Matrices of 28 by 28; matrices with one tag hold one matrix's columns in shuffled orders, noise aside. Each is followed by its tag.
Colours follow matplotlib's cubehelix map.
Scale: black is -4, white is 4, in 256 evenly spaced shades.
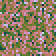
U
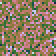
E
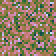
U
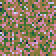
U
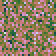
U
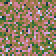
E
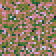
E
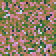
E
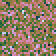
E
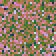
E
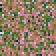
U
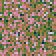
U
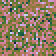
U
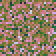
E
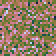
E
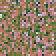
U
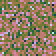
U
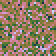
E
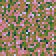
U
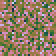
U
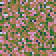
U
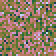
U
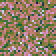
E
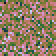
E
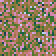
U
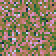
U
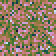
E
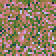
E
